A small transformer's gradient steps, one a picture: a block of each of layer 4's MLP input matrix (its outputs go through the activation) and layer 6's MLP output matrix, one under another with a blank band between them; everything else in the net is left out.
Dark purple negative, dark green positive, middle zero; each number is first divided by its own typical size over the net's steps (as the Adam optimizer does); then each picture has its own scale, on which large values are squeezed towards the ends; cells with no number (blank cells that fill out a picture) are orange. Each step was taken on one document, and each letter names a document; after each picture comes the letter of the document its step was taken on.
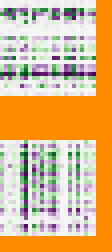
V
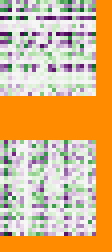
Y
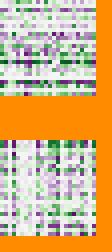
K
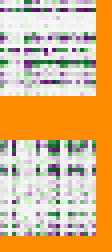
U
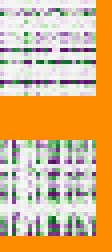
U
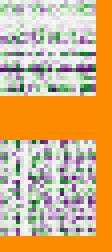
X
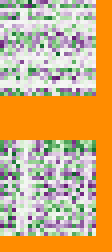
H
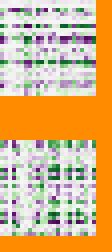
U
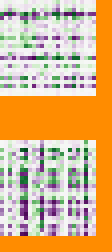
V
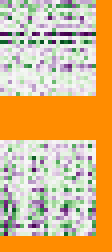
Y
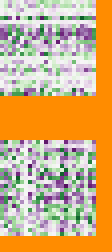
H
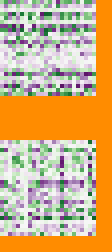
H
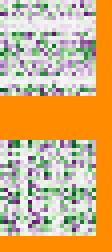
X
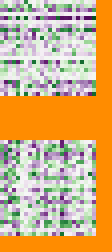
X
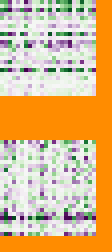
Y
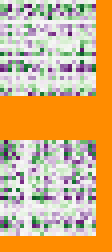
Y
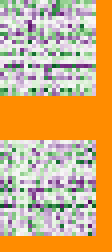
H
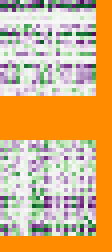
X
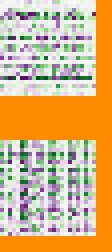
V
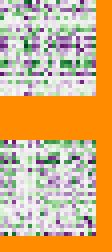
K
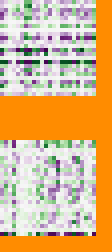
K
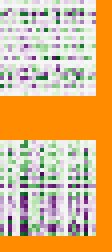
V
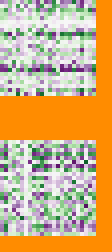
X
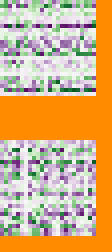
X
